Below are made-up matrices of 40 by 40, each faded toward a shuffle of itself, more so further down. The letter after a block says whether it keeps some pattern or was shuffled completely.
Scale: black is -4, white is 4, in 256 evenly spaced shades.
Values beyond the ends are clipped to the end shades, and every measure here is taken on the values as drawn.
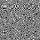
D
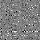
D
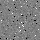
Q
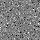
Q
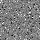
Q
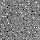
Q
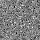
Q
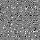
D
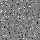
Q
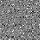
D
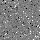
Q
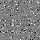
D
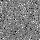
Q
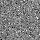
Q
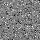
Q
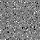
D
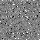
D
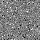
Q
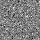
Q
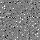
D
